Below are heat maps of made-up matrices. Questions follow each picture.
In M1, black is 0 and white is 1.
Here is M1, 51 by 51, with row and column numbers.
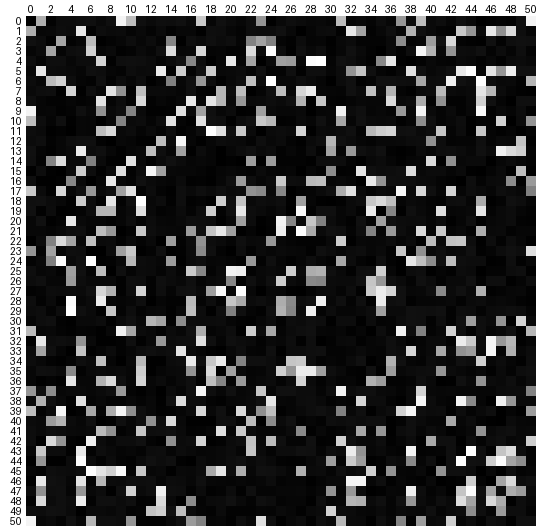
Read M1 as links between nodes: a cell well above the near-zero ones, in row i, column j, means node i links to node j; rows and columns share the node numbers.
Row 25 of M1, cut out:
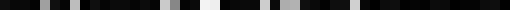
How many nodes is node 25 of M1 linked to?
10
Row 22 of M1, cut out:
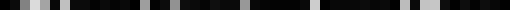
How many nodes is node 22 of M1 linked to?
11
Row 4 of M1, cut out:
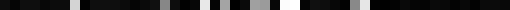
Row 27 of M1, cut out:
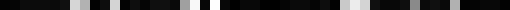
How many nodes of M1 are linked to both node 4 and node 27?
3
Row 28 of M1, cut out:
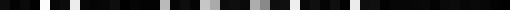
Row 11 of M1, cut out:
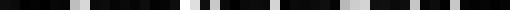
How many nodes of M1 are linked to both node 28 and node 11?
3
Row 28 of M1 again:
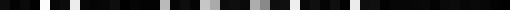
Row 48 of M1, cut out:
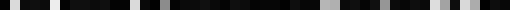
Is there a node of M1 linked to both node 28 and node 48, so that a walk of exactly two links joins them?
yes
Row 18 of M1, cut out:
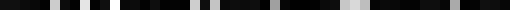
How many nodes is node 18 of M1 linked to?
10
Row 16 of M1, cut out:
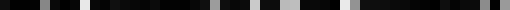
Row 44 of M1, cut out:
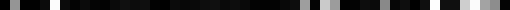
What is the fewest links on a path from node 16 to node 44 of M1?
2
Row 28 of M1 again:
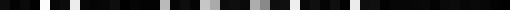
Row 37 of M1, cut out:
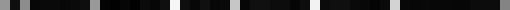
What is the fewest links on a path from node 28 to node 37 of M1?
3
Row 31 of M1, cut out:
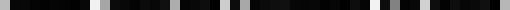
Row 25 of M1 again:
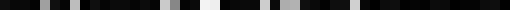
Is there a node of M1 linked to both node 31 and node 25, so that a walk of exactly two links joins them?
yes
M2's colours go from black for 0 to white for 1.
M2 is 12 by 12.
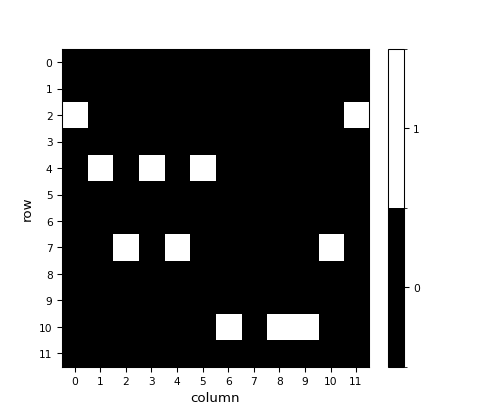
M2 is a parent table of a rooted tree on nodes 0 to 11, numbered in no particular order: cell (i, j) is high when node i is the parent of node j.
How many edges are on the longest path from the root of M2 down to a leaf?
2
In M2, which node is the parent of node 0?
2
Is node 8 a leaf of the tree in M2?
yes
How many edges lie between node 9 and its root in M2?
2
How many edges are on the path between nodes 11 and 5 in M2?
4
